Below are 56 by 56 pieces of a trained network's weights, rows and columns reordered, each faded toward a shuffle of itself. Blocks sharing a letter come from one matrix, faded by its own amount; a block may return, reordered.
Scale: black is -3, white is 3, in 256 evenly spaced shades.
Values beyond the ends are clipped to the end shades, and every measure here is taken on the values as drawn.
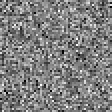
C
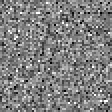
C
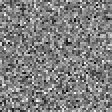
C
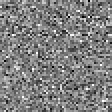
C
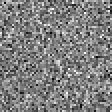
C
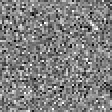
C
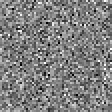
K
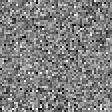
C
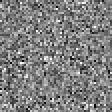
K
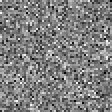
C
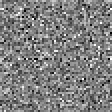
C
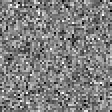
K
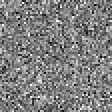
K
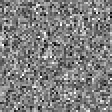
C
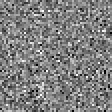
K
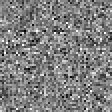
C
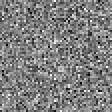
K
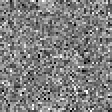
K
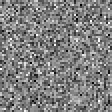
K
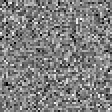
C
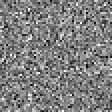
K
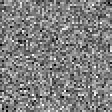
K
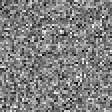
C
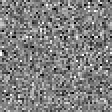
C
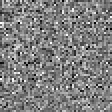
K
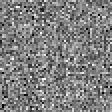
K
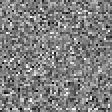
C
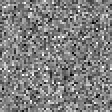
K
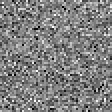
C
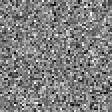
K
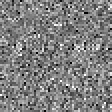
C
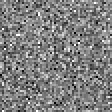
K
